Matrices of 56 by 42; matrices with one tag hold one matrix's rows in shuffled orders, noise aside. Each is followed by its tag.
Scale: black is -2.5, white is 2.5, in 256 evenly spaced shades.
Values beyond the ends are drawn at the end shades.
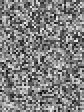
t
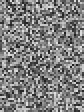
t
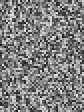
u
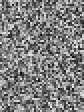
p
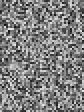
u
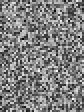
u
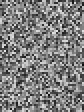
u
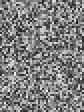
u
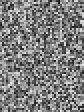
p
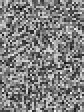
t
